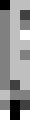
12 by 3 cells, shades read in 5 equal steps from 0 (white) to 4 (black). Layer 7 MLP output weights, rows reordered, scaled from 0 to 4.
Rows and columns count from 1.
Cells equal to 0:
3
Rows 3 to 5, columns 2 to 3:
1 2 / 1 0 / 1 1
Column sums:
23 21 17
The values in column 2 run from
1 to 4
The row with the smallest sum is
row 4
